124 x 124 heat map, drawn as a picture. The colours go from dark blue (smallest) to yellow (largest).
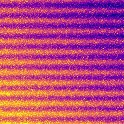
The bottom left is the ninth with the highest average. The field climbs toward the bottom left. No single row or column stands out from its neighbours. The ninth with the lowest average is the top right. On average the colour sits 50% of the way up the scale. Horizontal stripes repeat 12 times down the table.
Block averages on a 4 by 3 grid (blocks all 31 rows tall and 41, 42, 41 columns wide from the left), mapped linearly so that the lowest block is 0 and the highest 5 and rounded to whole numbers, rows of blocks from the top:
2 1 0
3 2 1
4 3 2
5 4 3
